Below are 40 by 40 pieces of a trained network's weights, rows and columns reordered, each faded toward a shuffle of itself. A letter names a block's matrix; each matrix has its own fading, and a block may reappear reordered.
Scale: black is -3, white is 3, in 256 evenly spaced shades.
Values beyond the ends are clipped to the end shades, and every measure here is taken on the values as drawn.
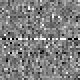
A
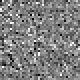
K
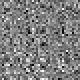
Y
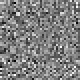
A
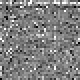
K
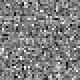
K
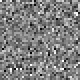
A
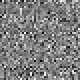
A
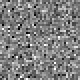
K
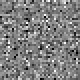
K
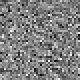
A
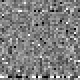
A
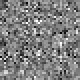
Y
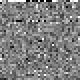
A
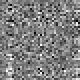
Y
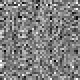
Y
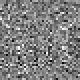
A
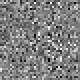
Y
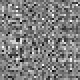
Y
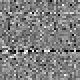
A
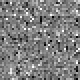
K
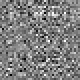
Y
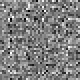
Y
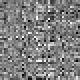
Y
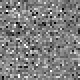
K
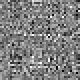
A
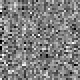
A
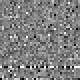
A
